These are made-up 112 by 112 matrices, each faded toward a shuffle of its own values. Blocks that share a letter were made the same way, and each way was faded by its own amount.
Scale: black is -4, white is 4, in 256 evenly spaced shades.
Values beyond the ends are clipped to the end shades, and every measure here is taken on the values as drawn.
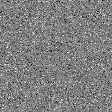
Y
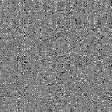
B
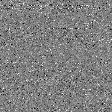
Y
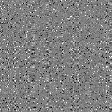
B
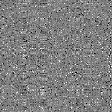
B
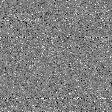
Y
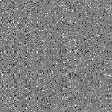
B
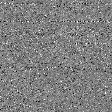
Y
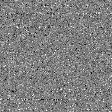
Y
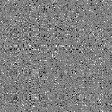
B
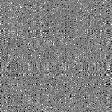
B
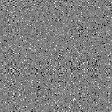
B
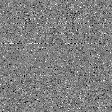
Y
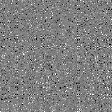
B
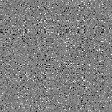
B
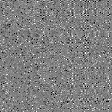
B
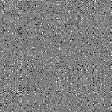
B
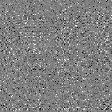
B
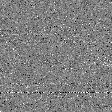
Y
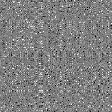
B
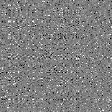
B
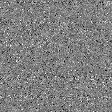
Y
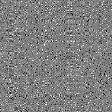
B
